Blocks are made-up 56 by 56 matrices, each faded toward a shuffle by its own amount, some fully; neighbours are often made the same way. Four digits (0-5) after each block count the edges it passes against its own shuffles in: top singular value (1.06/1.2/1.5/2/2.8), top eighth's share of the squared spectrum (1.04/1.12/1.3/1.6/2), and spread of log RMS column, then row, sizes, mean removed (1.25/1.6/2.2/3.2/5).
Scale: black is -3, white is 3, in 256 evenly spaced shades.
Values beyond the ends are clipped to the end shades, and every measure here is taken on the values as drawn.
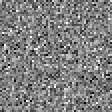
0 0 0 0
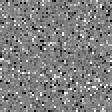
0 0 0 0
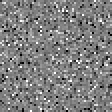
1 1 1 0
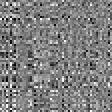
4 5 3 3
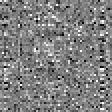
4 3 2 1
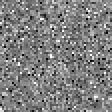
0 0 0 0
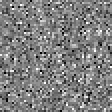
3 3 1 0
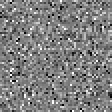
3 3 1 1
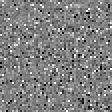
2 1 0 0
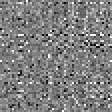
4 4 2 2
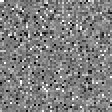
2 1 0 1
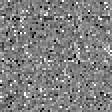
2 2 0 0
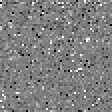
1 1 0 0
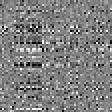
4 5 3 3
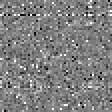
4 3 1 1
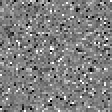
2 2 0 1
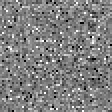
2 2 0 0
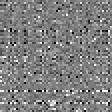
4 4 2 3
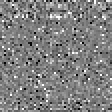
3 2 0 1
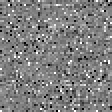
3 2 0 1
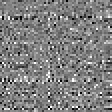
4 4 2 3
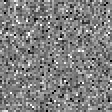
2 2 0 0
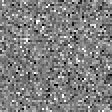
2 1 0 0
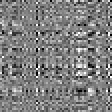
5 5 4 4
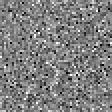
0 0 0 0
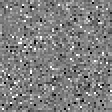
1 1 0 0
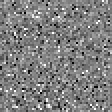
0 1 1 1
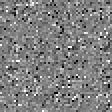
1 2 1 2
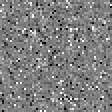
1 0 0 0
